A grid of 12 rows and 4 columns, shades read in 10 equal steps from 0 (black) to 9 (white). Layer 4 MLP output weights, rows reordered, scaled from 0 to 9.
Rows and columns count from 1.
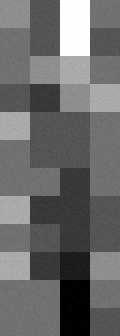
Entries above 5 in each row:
1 1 1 1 1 0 0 1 0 1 0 0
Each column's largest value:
6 5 9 6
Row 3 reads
4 5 6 4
